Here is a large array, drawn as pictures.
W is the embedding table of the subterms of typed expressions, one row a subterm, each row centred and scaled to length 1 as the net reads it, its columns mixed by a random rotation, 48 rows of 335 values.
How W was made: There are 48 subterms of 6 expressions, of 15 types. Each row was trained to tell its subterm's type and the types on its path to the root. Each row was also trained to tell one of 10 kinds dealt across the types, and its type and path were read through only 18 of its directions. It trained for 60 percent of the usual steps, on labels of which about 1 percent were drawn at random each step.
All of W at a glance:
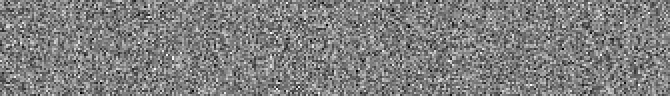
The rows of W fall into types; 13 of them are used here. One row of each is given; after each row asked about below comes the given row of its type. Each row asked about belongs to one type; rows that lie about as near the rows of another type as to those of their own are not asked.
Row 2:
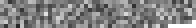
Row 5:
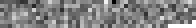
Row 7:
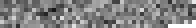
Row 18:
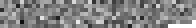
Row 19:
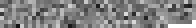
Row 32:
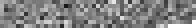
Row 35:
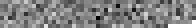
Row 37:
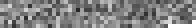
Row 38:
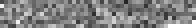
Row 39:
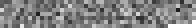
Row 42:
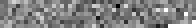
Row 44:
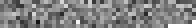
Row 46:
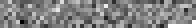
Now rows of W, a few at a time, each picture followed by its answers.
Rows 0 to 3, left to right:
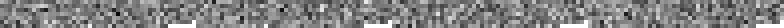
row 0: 19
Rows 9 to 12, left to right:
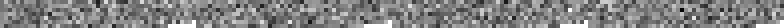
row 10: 2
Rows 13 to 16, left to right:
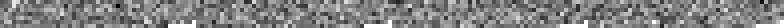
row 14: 42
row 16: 2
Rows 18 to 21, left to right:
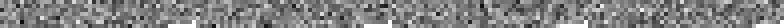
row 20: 38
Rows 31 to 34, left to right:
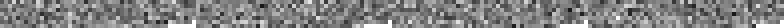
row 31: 44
